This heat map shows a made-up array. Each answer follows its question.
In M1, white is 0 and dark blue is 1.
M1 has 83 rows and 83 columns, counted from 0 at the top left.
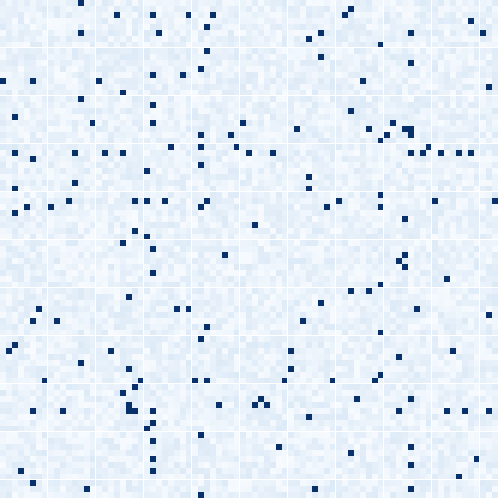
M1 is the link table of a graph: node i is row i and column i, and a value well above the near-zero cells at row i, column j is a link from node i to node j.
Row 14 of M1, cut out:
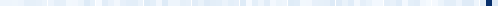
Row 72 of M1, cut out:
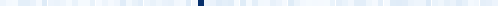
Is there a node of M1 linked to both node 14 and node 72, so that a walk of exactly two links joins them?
no
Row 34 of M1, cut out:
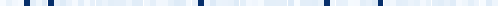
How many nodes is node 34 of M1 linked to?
5
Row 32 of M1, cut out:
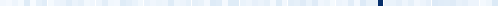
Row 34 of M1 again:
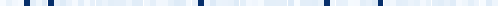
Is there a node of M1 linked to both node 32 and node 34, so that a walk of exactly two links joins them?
yes
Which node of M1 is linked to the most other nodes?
node 25
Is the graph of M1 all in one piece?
yes
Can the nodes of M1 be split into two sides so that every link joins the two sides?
yes
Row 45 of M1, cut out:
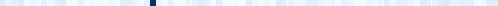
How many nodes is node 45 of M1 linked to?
1
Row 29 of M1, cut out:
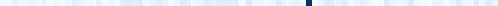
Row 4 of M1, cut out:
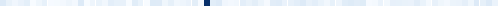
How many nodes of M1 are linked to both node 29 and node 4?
0
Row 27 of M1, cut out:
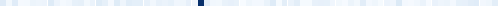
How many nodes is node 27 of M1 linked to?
1
